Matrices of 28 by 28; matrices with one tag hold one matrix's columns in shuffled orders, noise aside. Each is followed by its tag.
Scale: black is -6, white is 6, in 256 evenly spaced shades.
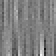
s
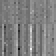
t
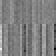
t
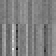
t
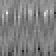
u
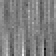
s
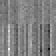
t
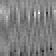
u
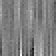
s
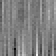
s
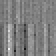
t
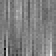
s
